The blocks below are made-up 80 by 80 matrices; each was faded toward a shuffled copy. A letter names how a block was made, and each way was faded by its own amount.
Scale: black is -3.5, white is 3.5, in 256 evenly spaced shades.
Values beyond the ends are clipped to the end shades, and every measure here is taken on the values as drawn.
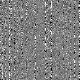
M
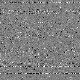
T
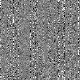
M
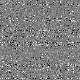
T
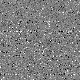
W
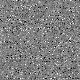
W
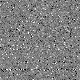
W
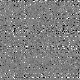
T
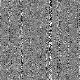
M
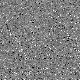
W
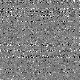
T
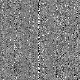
M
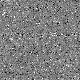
W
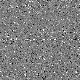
W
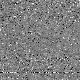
W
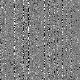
M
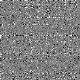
T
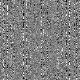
M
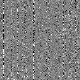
M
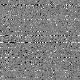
T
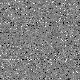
W
